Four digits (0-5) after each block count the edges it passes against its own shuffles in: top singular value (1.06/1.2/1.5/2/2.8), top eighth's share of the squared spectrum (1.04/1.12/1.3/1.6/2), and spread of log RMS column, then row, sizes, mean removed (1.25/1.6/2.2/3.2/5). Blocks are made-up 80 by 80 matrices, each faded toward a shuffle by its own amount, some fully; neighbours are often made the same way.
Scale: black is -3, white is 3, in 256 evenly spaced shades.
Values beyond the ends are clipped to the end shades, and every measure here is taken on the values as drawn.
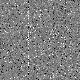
2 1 1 0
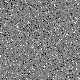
0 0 0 0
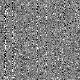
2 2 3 0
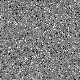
0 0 1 0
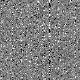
2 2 2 0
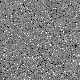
0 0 0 0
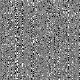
2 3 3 0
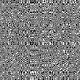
5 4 3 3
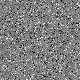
0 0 0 0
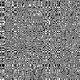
5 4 3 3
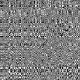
5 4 3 3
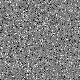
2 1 0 0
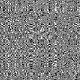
5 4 3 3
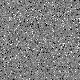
1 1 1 0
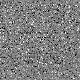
2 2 0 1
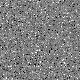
0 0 0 0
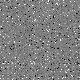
2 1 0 0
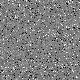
0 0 0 0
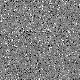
0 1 1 1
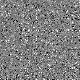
1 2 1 2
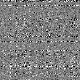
2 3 3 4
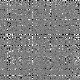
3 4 3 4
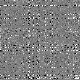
2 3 3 3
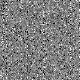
1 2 3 0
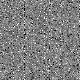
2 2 2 0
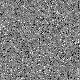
0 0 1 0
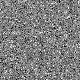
0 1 1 0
